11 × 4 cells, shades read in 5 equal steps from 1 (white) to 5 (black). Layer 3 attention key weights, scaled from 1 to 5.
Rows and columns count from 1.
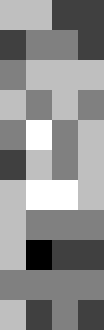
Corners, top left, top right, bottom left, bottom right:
2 4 2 4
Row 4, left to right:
2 3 2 3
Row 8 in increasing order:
2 3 3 3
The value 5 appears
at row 9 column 2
